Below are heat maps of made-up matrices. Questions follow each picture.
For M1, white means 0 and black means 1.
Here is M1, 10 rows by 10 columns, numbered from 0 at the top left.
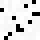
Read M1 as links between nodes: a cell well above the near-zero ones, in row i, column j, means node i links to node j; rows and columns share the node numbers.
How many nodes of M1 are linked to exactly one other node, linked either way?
1
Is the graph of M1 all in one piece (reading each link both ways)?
yes
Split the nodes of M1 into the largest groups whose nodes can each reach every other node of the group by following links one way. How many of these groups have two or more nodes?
3
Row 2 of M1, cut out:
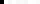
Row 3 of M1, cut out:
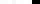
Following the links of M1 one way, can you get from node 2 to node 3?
no
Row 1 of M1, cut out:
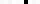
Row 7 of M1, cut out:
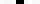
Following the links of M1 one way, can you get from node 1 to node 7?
no
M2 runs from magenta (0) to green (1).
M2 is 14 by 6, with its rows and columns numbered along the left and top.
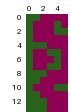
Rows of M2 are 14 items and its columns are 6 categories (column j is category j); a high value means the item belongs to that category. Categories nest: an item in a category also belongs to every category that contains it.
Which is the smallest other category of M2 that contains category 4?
0
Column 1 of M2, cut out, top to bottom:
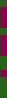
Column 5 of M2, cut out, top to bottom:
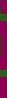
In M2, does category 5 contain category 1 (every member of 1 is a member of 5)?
no
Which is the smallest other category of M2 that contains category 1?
0
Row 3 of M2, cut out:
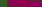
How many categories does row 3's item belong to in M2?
1
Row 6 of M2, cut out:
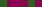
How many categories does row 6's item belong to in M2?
2
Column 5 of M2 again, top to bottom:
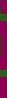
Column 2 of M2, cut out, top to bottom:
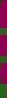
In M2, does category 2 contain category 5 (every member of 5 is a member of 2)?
no
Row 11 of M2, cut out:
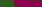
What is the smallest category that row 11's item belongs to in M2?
1
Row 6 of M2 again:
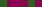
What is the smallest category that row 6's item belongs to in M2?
4
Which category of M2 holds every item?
0
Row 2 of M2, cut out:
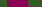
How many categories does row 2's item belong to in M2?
3
